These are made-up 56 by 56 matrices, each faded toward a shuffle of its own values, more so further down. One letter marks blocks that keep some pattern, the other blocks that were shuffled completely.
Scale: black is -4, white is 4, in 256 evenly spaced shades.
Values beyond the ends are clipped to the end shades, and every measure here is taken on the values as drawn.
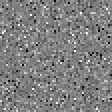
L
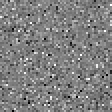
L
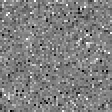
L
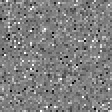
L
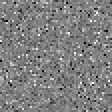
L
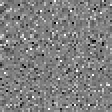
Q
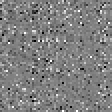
Q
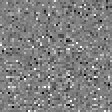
Q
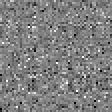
Q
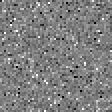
L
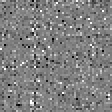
Q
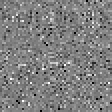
Q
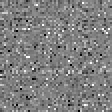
Q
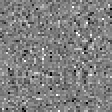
Q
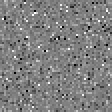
L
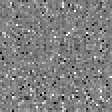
Q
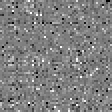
Q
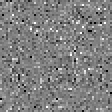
Q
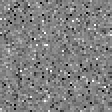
L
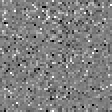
Q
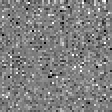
Q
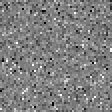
L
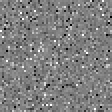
L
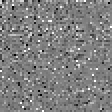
Q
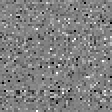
Q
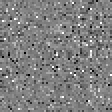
Q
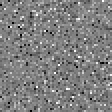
L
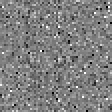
Q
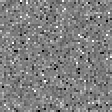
L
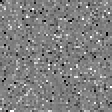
L
